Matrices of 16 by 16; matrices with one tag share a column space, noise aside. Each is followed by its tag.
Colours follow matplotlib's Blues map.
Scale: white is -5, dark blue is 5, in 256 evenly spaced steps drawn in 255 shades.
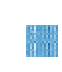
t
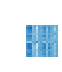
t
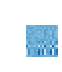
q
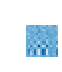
q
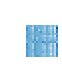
t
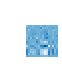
q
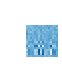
q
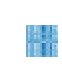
t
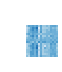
t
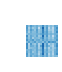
t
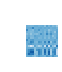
q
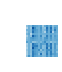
t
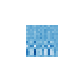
q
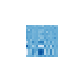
q
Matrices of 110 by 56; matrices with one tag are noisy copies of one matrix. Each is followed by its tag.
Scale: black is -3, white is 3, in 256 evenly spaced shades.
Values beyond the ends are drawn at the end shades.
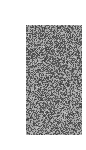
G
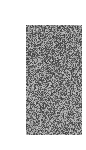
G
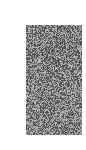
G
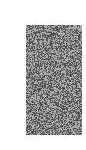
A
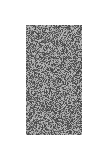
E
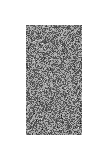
E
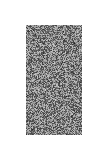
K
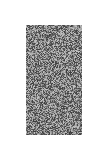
A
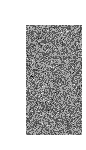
E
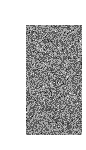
E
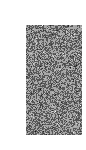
A
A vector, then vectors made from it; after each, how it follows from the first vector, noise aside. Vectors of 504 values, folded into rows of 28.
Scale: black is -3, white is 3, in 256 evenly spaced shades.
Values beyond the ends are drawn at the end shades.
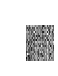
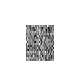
wrapped around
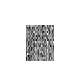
copied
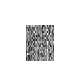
copied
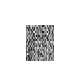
copied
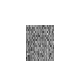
shrunk
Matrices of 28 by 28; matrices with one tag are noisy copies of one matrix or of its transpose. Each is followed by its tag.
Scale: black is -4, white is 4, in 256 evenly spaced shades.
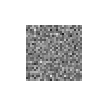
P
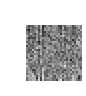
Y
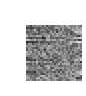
Y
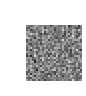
P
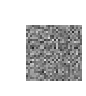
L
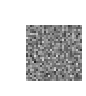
P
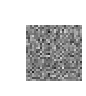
L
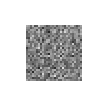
L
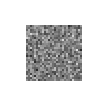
P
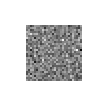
P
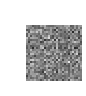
L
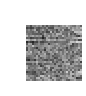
Y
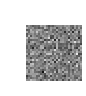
L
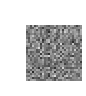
L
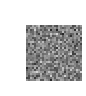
P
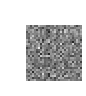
L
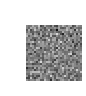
P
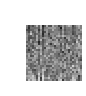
Y
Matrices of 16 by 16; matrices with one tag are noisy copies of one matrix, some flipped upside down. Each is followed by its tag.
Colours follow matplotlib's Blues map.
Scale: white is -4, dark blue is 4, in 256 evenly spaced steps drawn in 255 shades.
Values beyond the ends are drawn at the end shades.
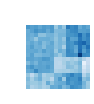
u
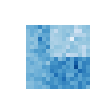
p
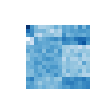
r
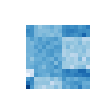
r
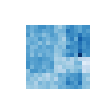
u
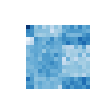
r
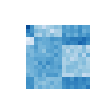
r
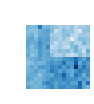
p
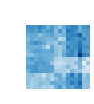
u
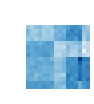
u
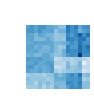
u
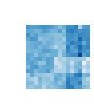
u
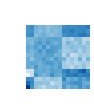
r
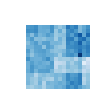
u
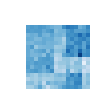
u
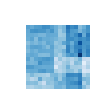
u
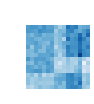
u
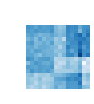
u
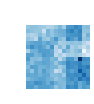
u
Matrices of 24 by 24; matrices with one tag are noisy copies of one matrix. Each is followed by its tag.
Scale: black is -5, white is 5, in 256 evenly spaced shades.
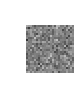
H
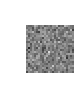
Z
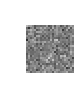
H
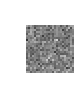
H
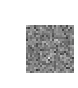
H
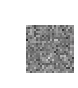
H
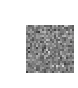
Z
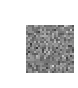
Z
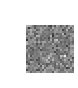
H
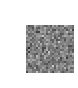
Z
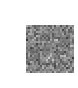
H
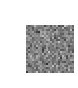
Z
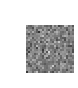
Z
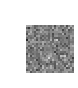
H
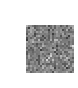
H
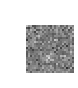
H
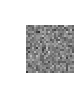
Z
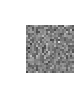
Z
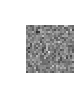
Z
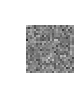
H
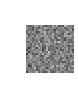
Z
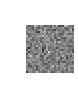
Z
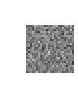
Z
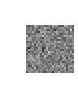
Z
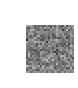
H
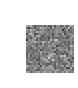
H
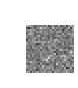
H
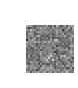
H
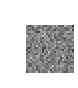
Z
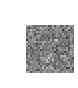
H
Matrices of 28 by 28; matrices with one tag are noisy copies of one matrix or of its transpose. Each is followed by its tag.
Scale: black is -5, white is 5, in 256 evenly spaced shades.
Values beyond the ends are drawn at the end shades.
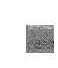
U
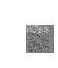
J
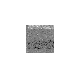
U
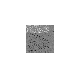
J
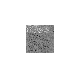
J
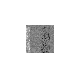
U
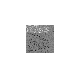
J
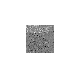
J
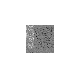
J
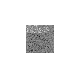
J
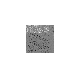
J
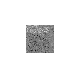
J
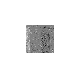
U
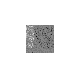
J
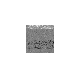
U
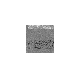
U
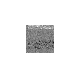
U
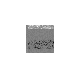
U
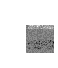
U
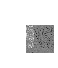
J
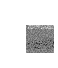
U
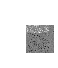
J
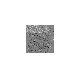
J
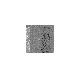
U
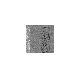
U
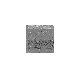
U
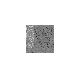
J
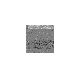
U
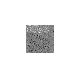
J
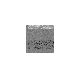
U
